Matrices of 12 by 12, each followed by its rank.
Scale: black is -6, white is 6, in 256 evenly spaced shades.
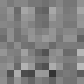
two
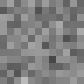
full rank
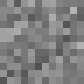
full rank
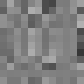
two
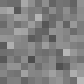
full rank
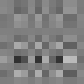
one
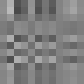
one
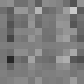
two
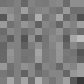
two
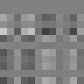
one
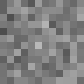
full rank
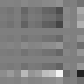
one
